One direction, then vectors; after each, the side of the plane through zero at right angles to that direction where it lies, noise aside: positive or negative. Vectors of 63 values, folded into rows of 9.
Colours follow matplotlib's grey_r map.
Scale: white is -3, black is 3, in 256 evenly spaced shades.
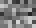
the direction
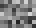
negative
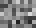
negative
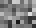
negative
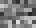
positive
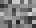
negative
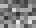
positive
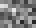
positive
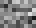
negative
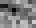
negative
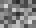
positive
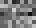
positive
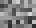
negative
